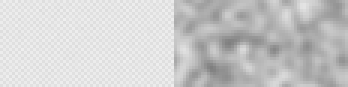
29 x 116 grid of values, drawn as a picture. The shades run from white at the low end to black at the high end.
The table splits into one row of 2 panels. Panel 1,1: very low, checkered, faint in contrast. Panel 1,2: low, blotchy.
